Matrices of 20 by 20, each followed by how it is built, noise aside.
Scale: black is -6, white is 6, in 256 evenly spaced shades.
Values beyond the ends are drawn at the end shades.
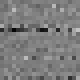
uneven rows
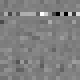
uneven rows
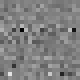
uneven rows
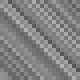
Toeplitz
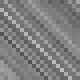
Toeplitz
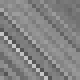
Toeplitz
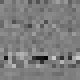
uneven rows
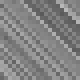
Toeplitz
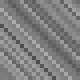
Toeplitz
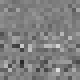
uneven rows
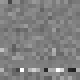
uneven rows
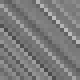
Toeplitz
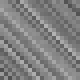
Toeplitz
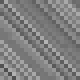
Toeplitz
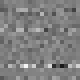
uneven rows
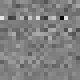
uneven rows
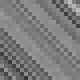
Toeplitz
